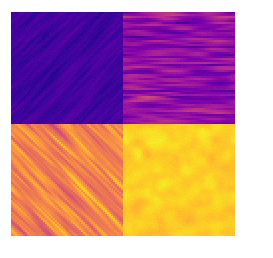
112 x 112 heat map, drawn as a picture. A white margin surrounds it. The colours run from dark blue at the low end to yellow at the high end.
It is made of 2 by 2 panels. Panel 1,1: very low, slanting up to the right, faint in contrast. Panel 1,2: low, streaked across. Panel 2,1: high, slanting down to the right. Panel 2,2: very high, blotchy, faint in contrast.
